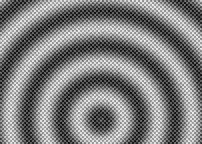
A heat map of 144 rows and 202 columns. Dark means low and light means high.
Rings: centred on the bottom middle. Slope: none. Average level on the scale: 50%. Ninth with the highest average: bottom middle. Seam: none.
